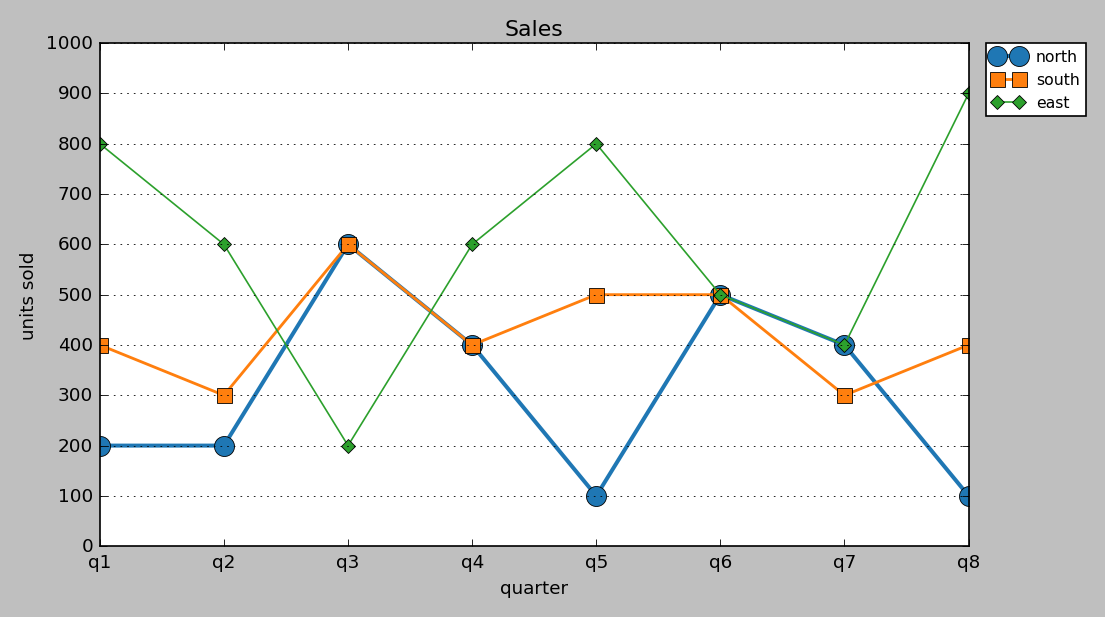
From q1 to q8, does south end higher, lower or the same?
the same
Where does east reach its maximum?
q8
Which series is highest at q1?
east
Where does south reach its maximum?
q3
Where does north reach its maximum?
q3
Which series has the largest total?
east
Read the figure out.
Title: Sales
x-axis: quarter, ticks q1 q2 q3 q4 q5 q6 q7 q8
y-axis: units sold, ticks 0 100 200 300 400 500 600 700 800 900 1000
Legend: north, south, east
Values:
north: 200 200 600 400 100 500 400 100
south: 400 300 600 400 500 500 300 400
east: 800 600 200 600 800 500 400 900
